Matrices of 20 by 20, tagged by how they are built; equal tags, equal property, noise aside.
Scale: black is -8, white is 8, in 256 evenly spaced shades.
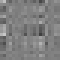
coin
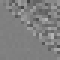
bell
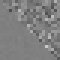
bell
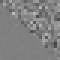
bell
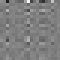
coin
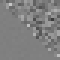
bell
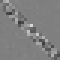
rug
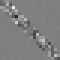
rug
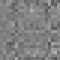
coin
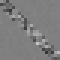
rug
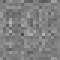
coin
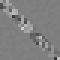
rug
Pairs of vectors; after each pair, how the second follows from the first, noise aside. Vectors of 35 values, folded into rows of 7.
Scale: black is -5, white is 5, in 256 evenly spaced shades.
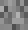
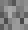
reversed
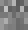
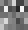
scaled up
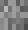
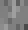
partly zeroed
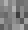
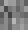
reversed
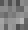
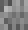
reversed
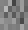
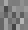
reversed
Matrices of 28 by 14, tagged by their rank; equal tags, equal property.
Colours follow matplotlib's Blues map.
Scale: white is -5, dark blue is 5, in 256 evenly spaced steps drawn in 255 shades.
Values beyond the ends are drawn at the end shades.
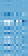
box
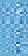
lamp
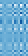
box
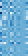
lamp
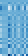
box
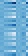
box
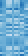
lamp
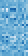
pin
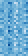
pin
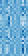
lamp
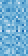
pin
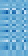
box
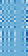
box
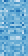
pin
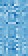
pin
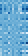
lamp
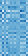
lamp
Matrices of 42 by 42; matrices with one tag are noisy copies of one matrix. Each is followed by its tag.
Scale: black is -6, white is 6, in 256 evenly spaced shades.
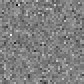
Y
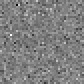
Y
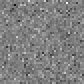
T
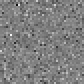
Y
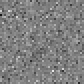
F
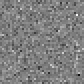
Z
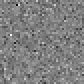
Y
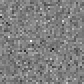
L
